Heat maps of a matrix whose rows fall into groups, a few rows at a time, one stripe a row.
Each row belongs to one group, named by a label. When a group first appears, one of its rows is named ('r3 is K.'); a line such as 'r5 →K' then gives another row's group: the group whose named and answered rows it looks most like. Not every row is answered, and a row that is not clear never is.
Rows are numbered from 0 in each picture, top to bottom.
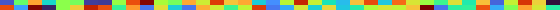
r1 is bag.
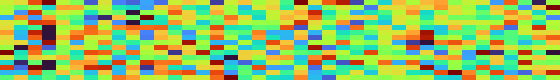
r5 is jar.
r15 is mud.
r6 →bag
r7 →bag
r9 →jar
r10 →bag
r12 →jar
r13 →bag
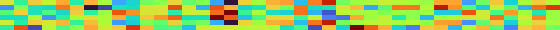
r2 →mud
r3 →jar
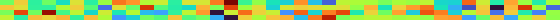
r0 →mud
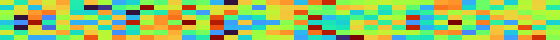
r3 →jar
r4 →bag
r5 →jar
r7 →jar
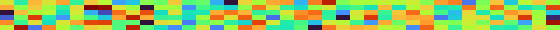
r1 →bag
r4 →bag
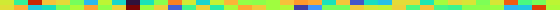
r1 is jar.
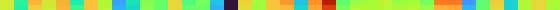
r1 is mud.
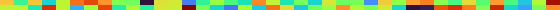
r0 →bag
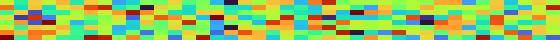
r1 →bag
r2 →jar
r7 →bag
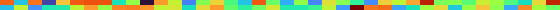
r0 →bag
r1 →jar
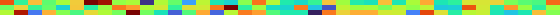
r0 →bag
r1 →mud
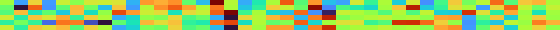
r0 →jar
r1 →jar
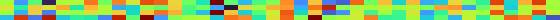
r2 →jar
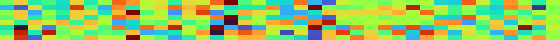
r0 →mud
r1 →jar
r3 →mud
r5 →jar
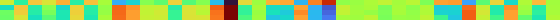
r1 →mud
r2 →mud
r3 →mud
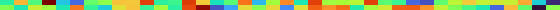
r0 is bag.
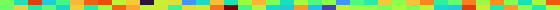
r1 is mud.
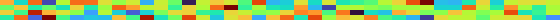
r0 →bag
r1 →mud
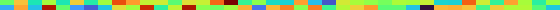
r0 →mud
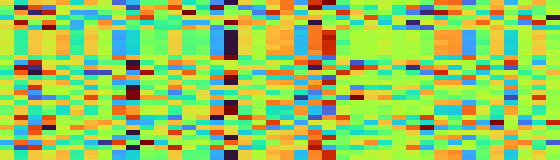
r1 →jar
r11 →mud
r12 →jar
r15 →mud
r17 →jar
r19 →jar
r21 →mud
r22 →mud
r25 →bag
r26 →jar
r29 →jar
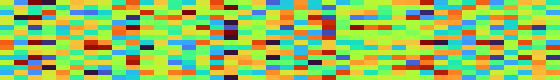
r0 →bag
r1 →mud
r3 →jar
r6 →mud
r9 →bag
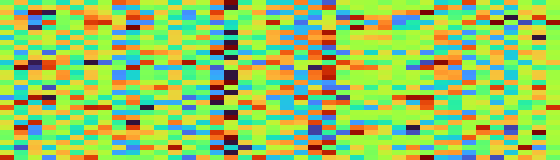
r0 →mud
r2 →bag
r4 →bag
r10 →jar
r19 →bag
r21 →bag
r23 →mud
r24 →jar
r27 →mud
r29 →jar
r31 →bag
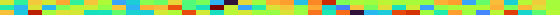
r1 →jar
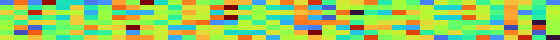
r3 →mud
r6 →jar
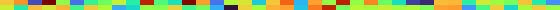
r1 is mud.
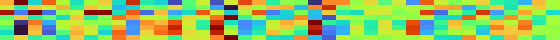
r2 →bag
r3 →mud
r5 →jar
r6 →jar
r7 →mud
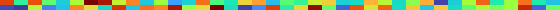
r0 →bag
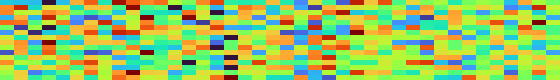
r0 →jar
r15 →mud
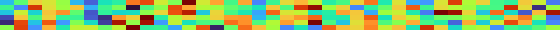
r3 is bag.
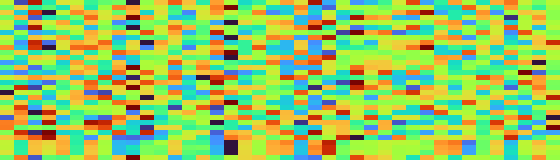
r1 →mud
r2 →bag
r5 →jar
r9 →bag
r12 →jar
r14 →jar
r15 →jar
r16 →jar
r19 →bag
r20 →mud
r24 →bag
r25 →bag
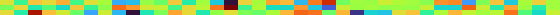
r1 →mud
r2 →jar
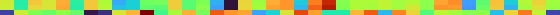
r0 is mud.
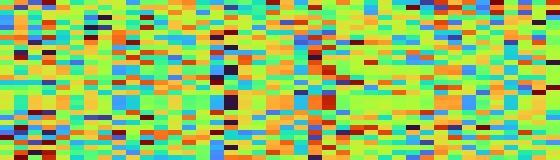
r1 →jar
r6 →mud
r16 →jar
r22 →bag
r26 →jar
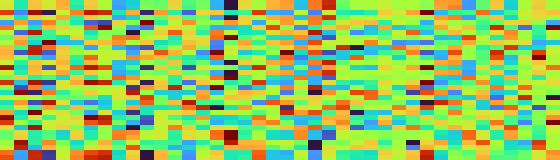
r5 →bag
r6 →jar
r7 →mud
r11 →jar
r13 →bag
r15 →mud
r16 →bag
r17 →jar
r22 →jar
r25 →jar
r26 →mud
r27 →mud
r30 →bag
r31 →bag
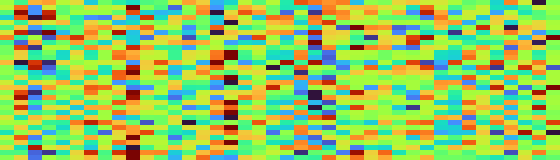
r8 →jar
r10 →mud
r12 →jar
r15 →mud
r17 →bag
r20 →mud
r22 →mud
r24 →bag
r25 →mud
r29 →jar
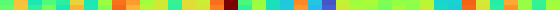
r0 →mud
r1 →mud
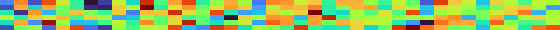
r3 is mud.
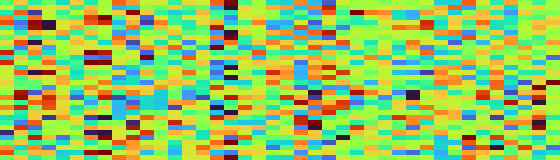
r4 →bag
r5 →bag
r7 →mud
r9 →jar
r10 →bag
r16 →bag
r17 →jar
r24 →jar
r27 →bag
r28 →mud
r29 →bag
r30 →bag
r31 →mud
